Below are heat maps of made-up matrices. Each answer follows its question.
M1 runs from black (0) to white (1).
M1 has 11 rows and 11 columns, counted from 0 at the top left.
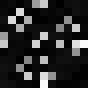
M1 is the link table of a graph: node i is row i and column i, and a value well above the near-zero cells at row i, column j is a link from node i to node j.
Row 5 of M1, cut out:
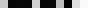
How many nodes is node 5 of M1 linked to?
5
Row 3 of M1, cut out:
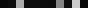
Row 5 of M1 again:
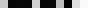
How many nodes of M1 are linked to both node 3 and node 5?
2
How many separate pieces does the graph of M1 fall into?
1
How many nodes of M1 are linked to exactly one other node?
4
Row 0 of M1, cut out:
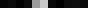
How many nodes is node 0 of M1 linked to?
2
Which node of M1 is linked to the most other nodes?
node 5
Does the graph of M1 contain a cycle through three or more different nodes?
yes
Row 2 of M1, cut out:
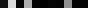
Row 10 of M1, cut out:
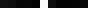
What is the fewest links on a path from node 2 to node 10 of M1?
4
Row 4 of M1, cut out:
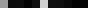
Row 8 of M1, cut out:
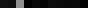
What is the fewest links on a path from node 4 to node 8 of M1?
5
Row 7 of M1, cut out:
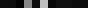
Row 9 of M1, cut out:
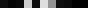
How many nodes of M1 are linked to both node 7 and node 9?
2
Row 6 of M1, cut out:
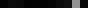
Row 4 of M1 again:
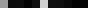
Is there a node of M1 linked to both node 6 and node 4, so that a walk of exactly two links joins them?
no
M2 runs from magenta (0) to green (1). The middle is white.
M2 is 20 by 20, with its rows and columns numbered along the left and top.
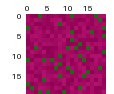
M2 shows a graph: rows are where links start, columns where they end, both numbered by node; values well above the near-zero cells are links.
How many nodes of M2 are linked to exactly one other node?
9
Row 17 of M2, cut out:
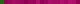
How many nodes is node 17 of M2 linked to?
1
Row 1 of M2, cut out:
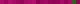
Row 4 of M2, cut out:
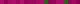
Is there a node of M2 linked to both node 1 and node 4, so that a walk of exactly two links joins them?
no
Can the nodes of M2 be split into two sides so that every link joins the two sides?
yes
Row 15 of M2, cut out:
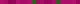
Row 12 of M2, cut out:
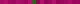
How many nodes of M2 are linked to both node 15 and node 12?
1
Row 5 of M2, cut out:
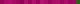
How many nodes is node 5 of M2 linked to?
1
